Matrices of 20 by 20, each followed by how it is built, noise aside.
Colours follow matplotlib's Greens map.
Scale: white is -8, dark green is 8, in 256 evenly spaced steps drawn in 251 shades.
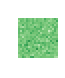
noise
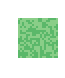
noise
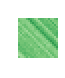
Toeplitz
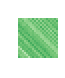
Toeplitz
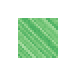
Toeplitz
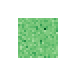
noise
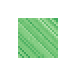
Toeplitz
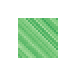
Toeplitz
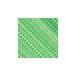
Toeplitz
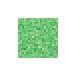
noise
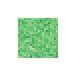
noise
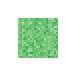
noise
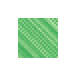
Toeplitz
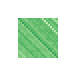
Toeplitz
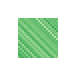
Toeplitz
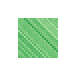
Toeplitz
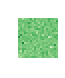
noise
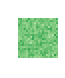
noise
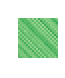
Toeplitz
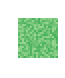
noise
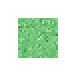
noise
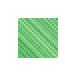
Toeplitz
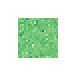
noise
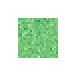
noise
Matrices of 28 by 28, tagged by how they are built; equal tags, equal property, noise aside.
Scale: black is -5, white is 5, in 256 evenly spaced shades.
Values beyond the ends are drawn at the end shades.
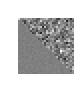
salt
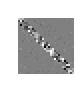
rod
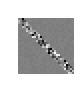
rod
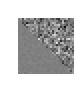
salt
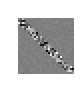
rod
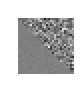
salt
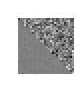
salt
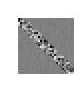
rod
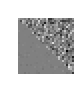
salt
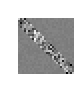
rod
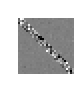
rod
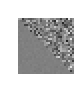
salt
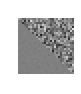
salt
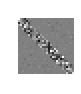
rod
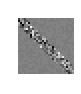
rod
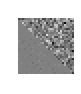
salt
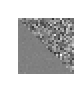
salt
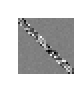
rod
